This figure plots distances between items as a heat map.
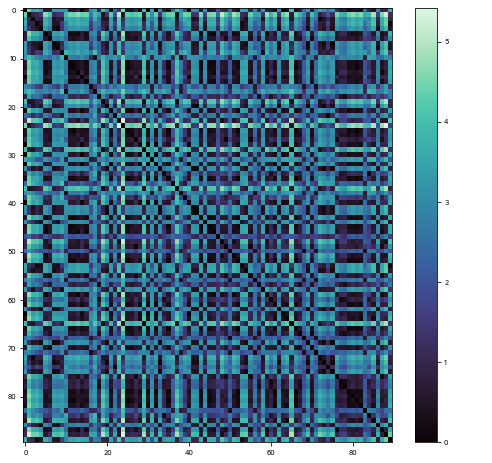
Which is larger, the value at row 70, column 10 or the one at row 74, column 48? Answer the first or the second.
the second
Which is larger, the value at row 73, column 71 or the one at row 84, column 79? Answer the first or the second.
the first
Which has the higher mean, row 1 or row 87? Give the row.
1
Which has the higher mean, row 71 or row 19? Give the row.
19
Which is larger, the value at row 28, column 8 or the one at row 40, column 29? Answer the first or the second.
the second
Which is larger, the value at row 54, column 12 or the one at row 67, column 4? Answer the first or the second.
the first
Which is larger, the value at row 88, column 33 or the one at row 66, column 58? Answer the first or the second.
the first
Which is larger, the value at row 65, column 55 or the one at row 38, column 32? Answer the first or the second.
the first
